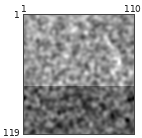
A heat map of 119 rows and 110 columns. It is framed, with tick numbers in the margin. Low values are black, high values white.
Average level on the scale: 50%. Lone odd cells: none. Histogram: bell-shaped. Seam: horizontal, 60% of the way down, the top part higher.
